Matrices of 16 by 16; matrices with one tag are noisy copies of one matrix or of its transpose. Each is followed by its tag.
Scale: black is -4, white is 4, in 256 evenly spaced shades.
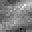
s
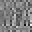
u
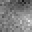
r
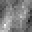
s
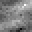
s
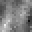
s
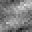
s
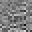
u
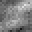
s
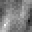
s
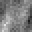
s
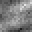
s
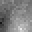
r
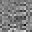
u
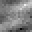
s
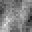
s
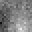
r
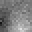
r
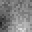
r
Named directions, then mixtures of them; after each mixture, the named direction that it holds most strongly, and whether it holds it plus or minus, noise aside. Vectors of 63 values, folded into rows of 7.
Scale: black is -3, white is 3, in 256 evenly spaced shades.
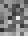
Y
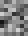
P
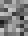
P, plus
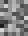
P, plus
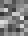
P, minus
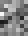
P, plus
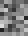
P, minus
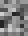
P, plus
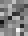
P, plus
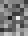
Y, plus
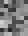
P, minus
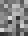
Y, minus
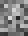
Y, minus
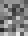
Y, plus
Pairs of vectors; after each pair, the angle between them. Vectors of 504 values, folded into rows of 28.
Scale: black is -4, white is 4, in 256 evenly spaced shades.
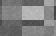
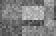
nearly parallel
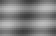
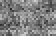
partly opposed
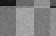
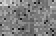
partly opposed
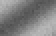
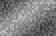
nearly opposite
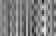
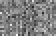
partly aligned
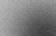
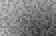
nearly parallel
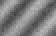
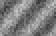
nearly opposite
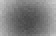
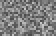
orthogonal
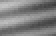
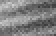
nearly parallel
